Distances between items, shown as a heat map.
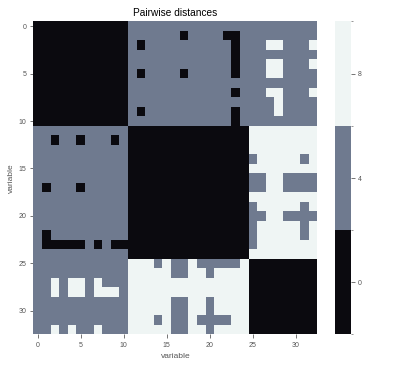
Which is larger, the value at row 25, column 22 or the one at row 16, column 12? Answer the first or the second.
the first
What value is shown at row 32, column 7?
8
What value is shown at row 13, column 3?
4
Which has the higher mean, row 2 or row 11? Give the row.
11
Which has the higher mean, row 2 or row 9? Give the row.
2
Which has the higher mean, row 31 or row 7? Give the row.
31
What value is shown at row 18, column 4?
4
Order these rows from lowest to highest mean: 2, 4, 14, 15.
2, 4, 14, 15
